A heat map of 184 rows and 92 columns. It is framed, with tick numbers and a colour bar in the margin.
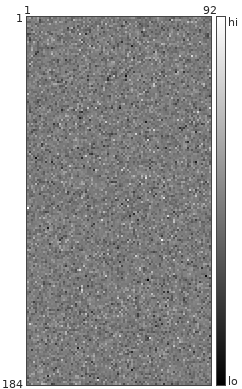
Seam: none. Mirror symmetry: none. Histogram: heavy tails on both sides. Slope: none. Grain: fine. Average level on the scale: 50%.
